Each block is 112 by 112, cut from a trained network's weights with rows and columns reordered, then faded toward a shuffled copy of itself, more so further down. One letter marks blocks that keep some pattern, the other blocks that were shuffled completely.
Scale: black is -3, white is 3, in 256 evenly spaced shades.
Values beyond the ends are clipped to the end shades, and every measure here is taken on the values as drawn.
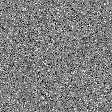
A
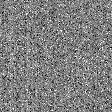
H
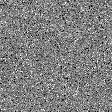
A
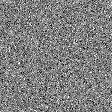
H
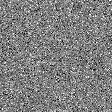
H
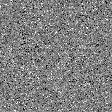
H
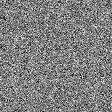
H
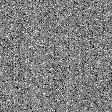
H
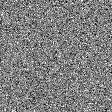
H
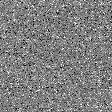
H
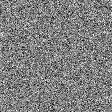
A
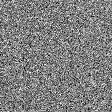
H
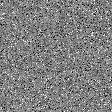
A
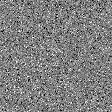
A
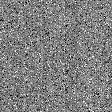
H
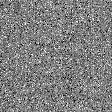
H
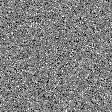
A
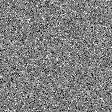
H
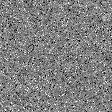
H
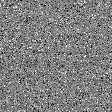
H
